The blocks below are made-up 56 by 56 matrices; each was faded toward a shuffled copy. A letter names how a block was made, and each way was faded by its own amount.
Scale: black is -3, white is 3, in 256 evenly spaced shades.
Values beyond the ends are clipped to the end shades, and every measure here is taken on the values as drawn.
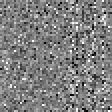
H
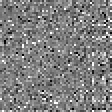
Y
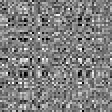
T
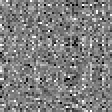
Y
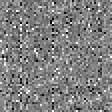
Y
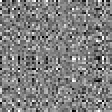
T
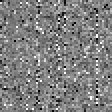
H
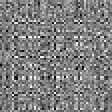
T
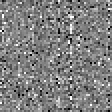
H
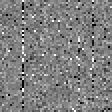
H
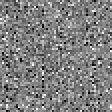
H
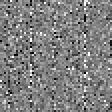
H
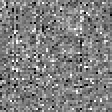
Y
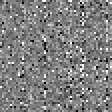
H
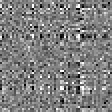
T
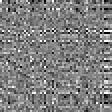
T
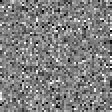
H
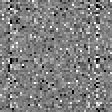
Y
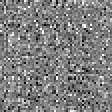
Y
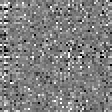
Y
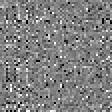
Y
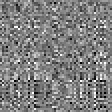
T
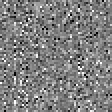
H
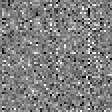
Y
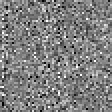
H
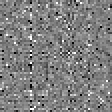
Y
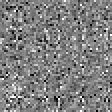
Y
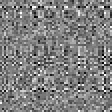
T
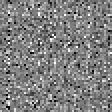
H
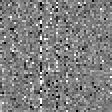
H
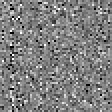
H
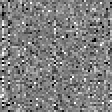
Y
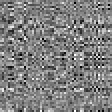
T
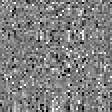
Y
